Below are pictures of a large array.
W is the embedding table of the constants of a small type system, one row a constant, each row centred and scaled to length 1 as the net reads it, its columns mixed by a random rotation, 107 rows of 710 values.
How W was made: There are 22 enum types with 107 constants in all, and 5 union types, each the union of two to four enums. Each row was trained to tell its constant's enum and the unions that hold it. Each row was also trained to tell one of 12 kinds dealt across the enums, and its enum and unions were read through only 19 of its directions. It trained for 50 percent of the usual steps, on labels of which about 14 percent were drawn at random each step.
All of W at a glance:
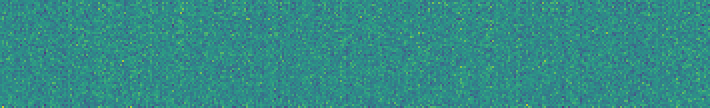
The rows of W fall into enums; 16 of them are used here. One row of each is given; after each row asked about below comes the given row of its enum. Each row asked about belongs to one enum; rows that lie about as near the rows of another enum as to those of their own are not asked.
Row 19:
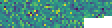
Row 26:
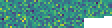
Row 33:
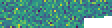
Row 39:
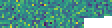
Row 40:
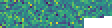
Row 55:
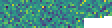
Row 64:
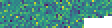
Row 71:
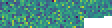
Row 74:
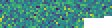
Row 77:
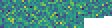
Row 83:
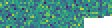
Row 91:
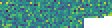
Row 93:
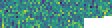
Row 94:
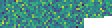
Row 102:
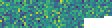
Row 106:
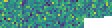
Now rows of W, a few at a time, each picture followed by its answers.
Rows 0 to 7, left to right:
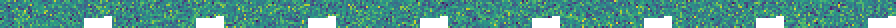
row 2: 39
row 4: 83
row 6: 55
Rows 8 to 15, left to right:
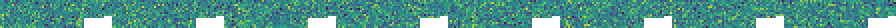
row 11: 40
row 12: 94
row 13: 55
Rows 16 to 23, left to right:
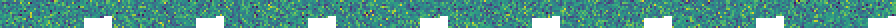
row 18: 102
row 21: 106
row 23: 83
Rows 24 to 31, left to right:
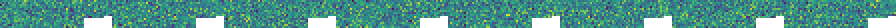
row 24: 33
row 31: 40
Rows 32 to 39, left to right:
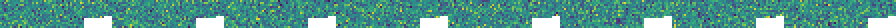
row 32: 33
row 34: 91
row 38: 93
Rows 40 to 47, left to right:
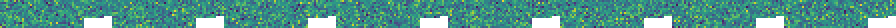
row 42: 64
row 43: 106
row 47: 71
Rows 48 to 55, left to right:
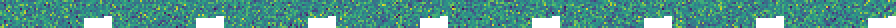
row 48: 93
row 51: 26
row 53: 94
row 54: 55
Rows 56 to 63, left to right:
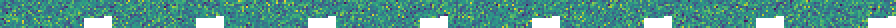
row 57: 39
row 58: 102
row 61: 33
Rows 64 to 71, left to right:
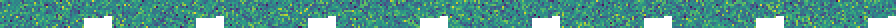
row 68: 91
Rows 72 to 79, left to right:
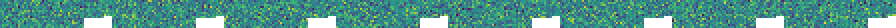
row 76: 40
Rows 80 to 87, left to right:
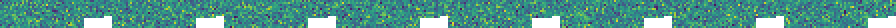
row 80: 93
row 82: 74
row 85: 93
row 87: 71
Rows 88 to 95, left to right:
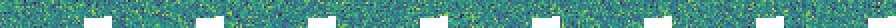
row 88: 39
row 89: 33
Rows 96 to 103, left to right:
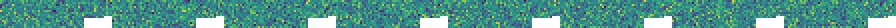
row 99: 26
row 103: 55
